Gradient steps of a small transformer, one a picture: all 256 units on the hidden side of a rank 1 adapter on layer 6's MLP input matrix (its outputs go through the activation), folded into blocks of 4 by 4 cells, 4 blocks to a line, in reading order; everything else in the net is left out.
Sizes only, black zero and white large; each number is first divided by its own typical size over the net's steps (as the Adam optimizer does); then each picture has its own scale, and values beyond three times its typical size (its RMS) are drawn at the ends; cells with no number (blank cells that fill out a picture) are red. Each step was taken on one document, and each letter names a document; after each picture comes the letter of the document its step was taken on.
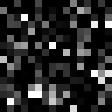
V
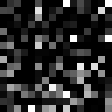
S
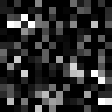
V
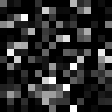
V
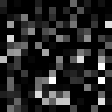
V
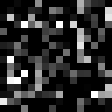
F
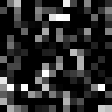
S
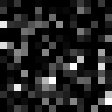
V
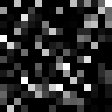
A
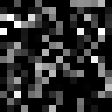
F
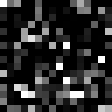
S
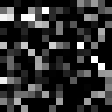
F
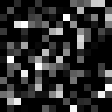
F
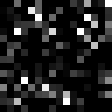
A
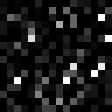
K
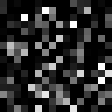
V
